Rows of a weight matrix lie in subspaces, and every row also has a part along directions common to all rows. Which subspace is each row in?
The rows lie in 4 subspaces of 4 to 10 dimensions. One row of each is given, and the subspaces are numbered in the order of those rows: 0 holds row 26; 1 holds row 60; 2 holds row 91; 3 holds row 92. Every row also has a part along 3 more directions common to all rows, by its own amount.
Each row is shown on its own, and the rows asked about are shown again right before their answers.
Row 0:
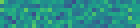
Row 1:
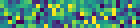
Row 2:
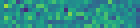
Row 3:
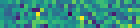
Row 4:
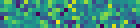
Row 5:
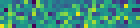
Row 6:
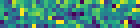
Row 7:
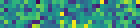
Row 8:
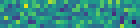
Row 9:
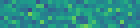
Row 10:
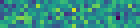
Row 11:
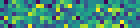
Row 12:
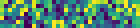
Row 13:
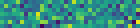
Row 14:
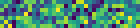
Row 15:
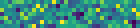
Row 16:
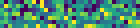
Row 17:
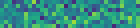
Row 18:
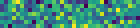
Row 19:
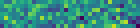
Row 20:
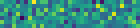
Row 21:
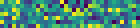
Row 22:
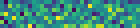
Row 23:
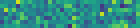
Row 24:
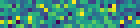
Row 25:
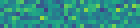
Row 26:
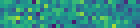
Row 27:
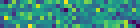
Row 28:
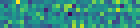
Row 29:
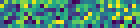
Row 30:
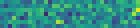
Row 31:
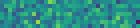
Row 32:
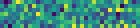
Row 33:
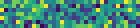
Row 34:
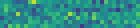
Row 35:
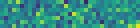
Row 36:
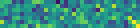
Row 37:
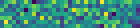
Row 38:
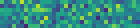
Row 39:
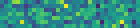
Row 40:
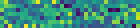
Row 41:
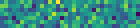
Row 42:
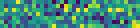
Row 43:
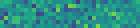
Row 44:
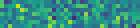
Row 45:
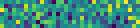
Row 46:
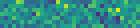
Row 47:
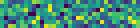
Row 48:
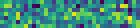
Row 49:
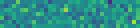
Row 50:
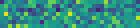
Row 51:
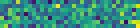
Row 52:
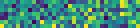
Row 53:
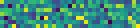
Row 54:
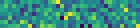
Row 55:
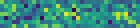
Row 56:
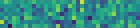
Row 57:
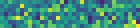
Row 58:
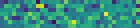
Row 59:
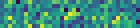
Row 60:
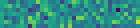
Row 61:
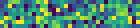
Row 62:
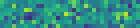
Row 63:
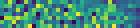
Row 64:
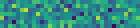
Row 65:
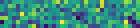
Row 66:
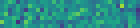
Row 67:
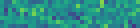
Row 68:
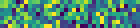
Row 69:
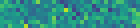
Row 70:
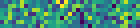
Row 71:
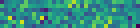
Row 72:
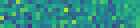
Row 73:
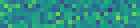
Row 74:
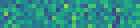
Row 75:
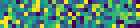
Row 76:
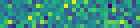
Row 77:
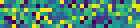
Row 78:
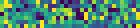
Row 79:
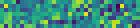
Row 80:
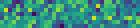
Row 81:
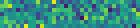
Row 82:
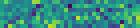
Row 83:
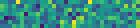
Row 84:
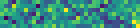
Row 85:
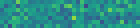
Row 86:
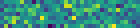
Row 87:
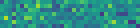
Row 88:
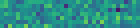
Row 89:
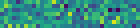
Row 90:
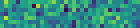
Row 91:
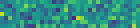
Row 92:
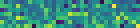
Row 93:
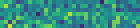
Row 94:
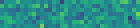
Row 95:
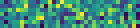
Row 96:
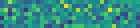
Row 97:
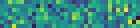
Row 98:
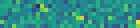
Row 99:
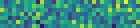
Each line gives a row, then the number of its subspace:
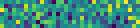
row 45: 0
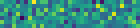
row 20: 3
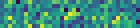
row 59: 1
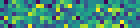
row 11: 3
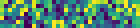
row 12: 0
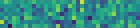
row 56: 3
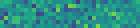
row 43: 3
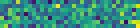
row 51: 3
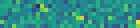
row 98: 1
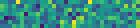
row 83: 1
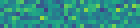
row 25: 0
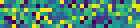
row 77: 2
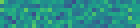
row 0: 2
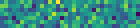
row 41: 1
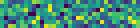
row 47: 2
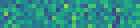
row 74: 3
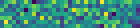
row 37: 3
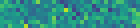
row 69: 2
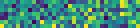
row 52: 0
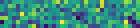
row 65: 2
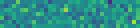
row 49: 1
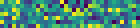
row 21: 0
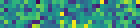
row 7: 0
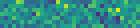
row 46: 1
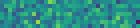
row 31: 0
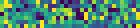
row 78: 2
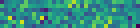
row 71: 2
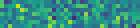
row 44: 3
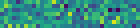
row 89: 2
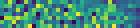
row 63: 3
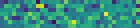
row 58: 0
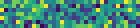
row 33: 0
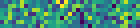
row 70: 1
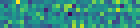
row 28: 2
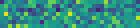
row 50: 3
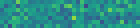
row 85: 3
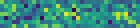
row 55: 0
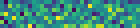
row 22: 3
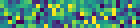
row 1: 1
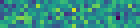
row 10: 0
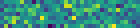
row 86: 0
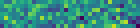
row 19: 0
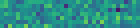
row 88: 1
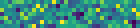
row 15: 2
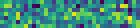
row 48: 1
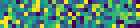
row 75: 1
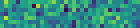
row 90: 3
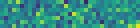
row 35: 1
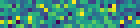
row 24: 1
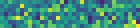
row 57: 0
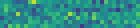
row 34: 3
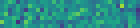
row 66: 3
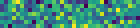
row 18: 0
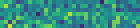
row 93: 3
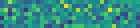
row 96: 3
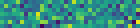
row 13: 1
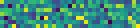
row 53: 2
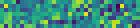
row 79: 1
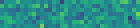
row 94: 2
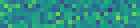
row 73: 0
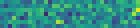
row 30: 3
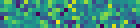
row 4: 3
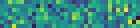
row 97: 1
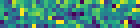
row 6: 3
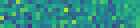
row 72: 3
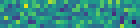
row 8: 1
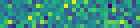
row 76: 1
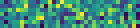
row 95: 2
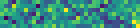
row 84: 1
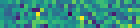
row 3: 1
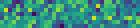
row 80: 0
